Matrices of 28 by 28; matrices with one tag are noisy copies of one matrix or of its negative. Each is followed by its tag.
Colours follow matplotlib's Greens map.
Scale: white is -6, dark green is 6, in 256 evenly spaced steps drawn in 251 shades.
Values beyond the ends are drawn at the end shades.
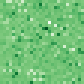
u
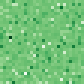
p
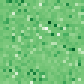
u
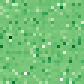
p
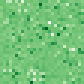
u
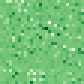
u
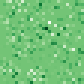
u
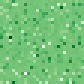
p
